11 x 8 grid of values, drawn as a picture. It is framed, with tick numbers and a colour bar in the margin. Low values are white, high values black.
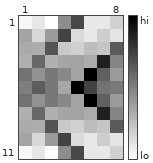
On average the colour sits 40% of the way up the scale. No overall slope runs across the table. The middle right is the ninth with the highest average. The middle left is the smoothest part. No single row or column stands out from its neighbours. It is mirror symmetric from top to bottom.
